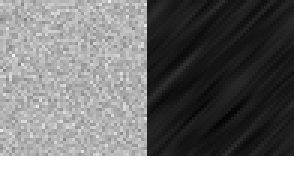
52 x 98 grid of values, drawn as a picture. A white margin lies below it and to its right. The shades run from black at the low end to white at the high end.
The table splits into one row of 2 panels. Panel 1,1: high, fine-grained. Panel 1,2: very low, slanting up to the right, faint in contrast.
